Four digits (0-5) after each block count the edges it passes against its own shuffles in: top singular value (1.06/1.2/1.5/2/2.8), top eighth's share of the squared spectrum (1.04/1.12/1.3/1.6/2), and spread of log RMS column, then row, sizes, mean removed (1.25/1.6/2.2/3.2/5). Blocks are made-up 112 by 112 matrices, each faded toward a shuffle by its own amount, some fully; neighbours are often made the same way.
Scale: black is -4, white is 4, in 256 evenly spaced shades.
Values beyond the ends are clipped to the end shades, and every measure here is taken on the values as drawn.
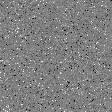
0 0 0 0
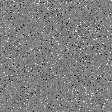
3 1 0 1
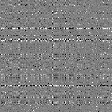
5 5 2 4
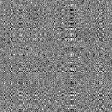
5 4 3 3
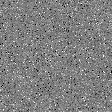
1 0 0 0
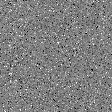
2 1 0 0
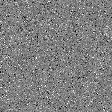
2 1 0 0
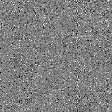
3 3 2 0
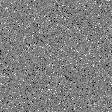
2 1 1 0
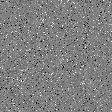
1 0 0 0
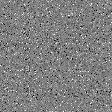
3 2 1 1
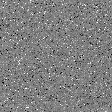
2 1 0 0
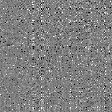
4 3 3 2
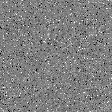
3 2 1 0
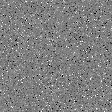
1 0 0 0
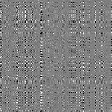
5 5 4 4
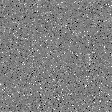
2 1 0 0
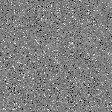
3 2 1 0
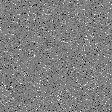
2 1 0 0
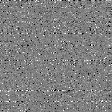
4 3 1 3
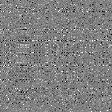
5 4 2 3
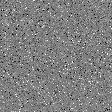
1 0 0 0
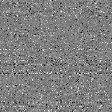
4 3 1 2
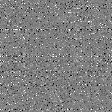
4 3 1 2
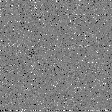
3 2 0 1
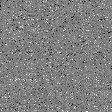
3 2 0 1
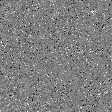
1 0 0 0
